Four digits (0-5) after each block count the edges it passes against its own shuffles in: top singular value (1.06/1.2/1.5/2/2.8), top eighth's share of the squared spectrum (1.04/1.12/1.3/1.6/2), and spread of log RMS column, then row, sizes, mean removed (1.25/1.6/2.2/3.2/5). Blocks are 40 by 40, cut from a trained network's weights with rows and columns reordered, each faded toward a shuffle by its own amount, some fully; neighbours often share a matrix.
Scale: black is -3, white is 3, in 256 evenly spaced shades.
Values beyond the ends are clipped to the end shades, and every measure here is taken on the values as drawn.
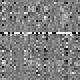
3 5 1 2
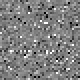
1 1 0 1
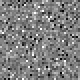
0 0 0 0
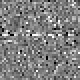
2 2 0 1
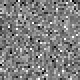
1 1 0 0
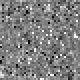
1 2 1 0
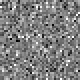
2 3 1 1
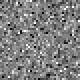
0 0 0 0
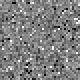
0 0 0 0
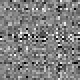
3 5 2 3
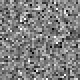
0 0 0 0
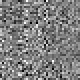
3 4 3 2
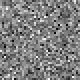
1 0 0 0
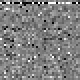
3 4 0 2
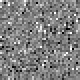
0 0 0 0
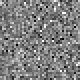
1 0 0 0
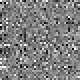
3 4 3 2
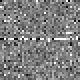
3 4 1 2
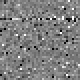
2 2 0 0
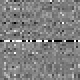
4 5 0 2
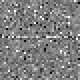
1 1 0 1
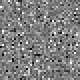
2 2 0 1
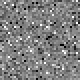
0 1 0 0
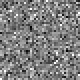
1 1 1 0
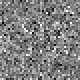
1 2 1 1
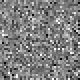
2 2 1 0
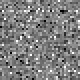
1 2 0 1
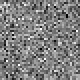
3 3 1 0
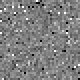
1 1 0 0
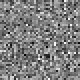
3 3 1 1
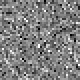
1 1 0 0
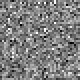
1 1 0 0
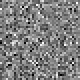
2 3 2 1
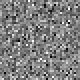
1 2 1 0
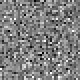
1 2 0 0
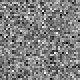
2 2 1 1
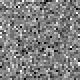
0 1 0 0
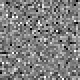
1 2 0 0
